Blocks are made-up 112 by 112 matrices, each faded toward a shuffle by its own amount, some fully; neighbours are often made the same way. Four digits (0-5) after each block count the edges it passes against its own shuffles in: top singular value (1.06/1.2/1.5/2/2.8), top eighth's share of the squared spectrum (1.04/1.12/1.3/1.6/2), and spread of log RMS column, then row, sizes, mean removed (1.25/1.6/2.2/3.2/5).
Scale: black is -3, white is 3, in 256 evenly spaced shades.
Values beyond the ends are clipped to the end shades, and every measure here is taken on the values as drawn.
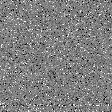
1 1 0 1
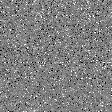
1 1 0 2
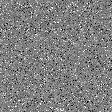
0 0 0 1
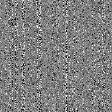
2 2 4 0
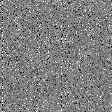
2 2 2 0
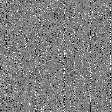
2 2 3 0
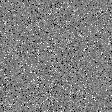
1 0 1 0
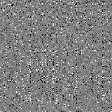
4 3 2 2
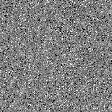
3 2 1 1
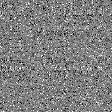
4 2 1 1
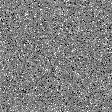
1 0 0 0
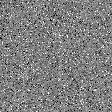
2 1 0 0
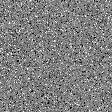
1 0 0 0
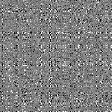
5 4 3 3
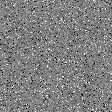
0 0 0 0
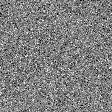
0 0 0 0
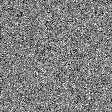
0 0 0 0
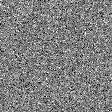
0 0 0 0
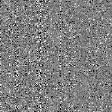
2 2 3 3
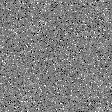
0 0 0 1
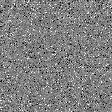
3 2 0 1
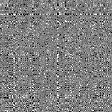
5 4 3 3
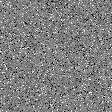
0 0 0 0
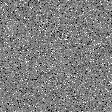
2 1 0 0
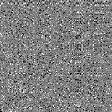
4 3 2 2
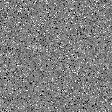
2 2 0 0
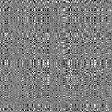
5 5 4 4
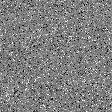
2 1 0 0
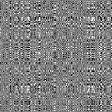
5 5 4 4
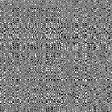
5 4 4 4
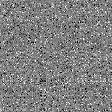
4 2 1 1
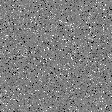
2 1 0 0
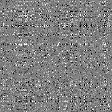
4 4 3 3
